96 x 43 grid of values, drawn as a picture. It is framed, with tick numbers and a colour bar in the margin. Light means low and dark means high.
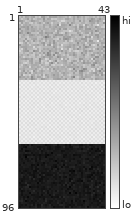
It is made of 3 by 1 panels. Panel 1,1: low, fine-grained. Panel 2,1: very low, checkered, faint in contrast. Panel 3,1: very high, fine-grained, faint in contrast.
